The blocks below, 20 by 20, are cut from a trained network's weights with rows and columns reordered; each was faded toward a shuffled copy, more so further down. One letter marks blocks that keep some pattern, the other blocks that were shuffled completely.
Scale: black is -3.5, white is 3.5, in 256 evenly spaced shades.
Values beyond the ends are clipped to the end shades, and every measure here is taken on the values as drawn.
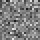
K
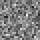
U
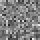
K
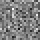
K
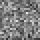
U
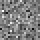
U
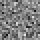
K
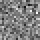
K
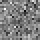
U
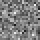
K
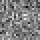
K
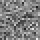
U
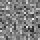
K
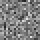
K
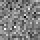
U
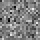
K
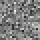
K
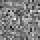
U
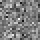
K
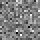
K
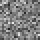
U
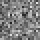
K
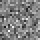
U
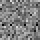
K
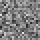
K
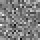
K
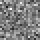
U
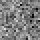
K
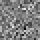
U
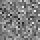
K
